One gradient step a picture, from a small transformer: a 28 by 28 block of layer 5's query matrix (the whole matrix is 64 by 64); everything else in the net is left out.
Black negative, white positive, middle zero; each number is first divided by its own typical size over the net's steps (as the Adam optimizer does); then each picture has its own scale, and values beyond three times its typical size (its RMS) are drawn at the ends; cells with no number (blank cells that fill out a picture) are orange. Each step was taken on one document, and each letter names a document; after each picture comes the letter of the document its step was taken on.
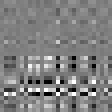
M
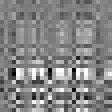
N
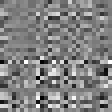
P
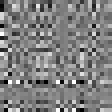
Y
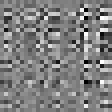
P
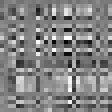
N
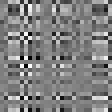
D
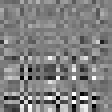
M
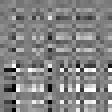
N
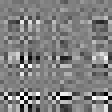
D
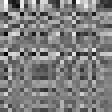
Y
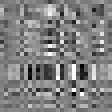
M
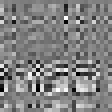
N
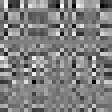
Y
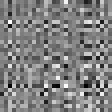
P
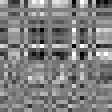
Y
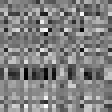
P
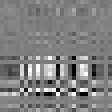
M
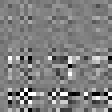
D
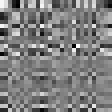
Y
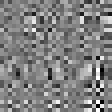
P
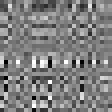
Y
